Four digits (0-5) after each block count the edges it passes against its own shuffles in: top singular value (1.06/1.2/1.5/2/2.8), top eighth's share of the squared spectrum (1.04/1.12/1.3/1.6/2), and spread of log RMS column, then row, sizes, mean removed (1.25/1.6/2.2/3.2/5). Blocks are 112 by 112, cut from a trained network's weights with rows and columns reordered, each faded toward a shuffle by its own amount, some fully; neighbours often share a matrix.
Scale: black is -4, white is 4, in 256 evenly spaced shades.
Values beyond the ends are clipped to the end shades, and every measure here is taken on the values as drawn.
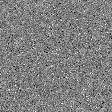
0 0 0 0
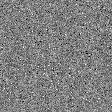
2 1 0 0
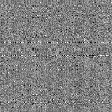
4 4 1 3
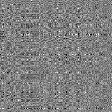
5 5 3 3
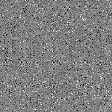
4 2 1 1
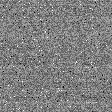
2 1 0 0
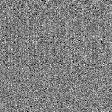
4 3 1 2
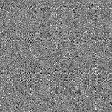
4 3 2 2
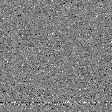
3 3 0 2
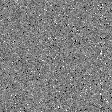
2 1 1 0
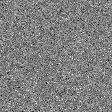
0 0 0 0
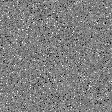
1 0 0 0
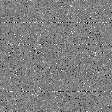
3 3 0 2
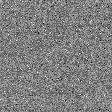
0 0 0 0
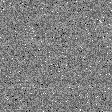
1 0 0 0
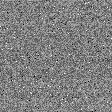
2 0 0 0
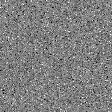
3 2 0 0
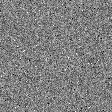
1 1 0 0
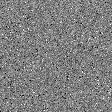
0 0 0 0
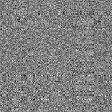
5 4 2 3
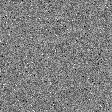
0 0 0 0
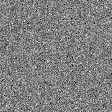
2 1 0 0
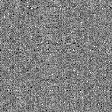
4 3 1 2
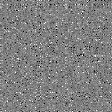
4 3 2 2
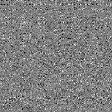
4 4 2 3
